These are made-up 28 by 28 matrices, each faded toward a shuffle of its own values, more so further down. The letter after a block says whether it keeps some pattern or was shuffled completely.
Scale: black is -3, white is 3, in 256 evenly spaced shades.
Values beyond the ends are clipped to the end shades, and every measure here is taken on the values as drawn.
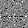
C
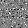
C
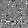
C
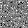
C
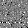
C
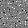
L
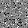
C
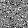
L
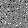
L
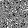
L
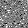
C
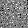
C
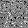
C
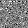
C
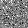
L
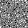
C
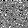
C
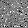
C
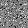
C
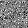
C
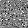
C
